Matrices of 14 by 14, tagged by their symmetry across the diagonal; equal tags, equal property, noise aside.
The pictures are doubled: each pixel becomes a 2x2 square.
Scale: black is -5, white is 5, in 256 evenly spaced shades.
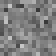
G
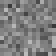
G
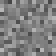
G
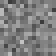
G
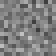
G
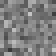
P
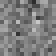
P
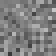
G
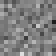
G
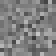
G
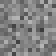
P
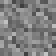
G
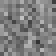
P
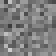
P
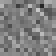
P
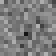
P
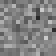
P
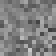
G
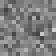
P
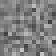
G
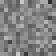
P
